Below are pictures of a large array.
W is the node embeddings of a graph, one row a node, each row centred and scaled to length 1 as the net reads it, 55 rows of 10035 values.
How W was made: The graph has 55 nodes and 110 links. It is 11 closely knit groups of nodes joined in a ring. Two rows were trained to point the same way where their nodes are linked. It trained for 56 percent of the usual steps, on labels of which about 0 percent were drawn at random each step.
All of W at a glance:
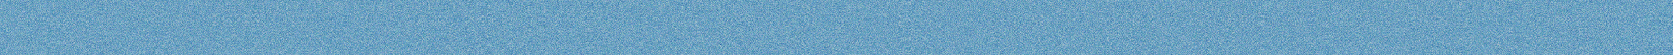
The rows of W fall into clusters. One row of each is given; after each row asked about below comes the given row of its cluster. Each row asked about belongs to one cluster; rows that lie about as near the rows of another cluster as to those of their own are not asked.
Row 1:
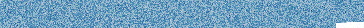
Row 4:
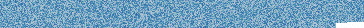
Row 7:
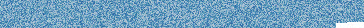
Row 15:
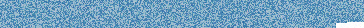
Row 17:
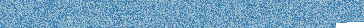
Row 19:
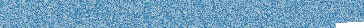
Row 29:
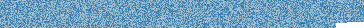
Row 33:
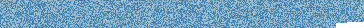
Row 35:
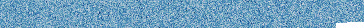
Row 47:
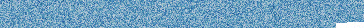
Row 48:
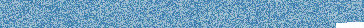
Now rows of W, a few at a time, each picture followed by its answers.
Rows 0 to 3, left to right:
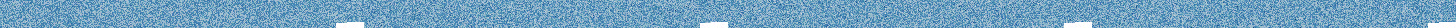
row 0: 48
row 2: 4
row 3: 29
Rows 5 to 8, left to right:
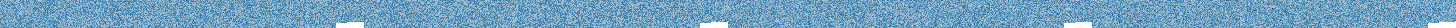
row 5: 17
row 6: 33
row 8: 33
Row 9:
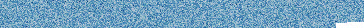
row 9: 4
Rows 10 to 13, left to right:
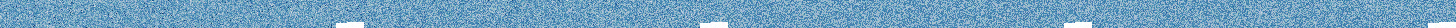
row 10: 35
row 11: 19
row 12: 33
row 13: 7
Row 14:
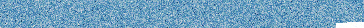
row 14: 35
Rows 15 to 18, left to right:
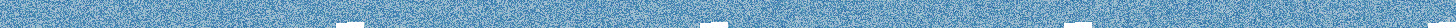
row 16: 15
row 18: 19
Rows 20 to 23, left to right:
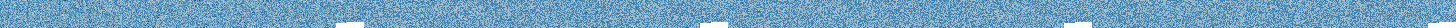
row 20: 29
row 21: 15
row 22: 15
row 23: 33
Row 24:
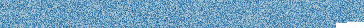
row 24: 47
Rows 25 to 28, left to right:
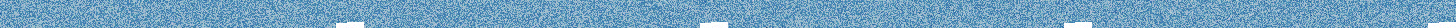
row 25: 15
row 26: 1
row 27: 17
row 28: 48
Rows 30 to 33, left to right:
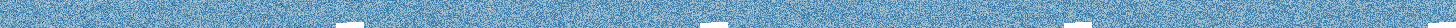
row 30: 35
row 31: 48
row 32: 1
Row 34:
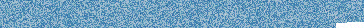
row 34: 48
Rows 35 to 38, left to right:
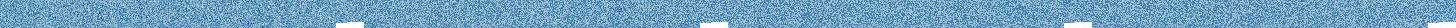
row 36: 7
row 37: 1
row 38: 4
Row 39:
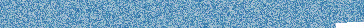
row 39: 29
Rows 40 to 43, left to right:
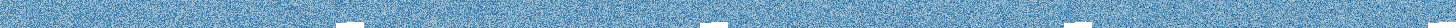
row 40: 1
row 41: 17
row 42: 47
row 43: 47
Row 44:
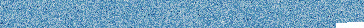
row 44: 7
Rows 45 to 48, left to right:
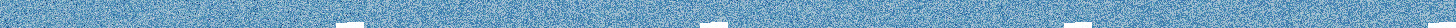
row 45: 7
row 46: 19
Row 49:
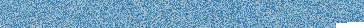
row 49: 15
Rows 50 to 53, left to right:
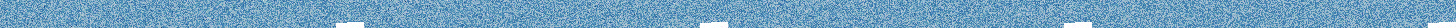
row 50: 29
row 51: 4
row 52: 35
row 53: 4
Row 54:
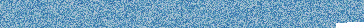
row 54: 33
